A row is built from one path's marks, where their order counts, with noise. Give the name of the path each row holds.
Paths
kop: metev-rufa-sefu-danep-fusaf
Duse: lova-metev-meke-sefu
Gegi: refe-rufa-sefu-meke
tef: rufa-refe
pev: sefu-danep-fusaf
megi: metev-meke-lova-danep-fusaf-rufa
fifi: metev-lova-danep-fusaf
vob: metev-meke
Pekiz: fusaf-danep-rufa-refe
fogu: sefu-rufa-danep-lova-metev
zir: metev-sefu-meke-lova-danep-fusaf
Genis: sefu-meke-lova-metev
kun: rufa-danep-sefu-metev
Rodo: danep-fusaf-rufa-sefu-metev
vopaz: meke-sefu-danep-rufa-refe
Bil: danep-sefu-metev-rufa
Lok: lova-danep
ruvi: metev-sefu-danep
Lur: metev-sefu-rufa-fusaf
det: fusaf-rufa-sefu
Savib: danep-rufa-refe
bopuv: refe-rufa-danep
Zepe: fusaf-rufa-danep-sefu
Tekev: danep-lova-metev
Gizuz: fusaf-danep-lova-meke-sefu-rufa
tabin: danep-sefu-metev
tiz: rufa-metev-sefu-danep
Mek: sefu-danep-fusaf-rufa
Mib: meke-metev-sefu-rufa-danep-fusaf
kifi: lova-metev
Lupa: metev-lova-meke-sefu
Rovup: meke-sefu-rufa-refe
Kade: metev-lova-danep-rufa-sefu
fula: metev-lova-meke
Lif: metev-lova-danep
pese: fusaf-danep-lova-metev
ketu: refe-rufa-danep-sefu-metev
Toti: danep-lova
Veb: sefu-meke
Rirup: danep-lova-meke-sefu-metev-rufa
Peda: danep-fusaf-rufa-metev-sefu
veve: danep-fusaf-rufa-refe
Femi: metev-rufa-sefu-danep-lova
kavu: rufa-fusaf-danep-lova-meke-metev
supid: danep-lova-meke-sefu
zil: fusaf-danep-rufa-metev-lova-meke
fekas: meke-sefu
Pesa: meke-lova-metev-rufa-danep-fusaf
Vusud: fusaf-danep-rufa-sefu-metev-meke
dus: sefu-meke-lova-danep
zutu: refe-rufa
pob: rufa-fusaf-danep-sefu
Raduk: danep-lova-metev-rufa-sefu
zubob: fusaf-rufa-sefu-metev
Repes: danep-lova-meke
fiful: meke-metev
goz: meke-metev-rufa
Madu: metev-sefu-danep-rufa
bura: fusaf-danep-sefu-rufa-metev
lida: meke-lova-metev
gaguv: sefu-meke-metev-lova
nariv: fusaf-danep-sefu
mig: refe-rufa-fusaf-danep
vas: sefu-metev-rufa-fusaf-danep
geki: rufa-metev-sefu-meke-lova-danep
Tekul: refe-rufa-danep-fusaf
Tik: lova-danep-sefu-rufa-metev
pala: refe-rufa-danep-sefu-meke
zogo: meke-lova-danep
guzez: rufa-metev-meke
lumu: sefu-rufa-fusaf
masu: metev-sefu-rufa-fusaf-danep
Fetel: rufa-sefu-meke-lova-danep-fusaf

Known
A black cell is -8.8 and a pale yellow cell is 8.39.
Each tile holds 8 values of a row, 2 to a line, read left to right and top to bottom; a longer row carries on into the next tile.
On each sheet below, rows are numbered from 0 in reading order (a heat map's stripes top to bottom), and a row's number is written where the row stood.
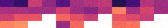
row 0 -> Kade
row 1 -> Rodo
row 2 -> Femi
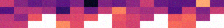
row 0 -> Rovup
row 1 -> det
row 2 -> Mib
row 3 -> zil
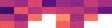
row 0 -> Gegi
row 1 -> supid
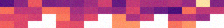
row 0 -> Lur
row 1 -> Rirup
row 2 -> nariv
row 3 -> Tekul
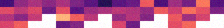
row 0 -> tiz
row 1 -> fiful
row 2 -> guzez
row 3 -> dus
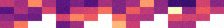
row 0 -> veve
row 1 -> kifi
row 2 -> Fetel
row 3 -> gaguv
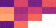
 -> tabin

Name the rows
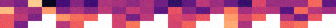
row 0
vob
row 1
zubob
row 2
vopaz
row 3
Peda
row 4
Lupa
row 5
pala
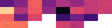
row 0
ruvi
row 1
tef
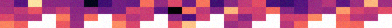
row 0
Lif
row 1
fekas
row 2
geki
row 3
bopuv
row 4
Veb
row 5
Raduk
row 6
kop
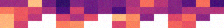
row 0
zir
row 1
Zepe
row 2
pese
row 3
Pesa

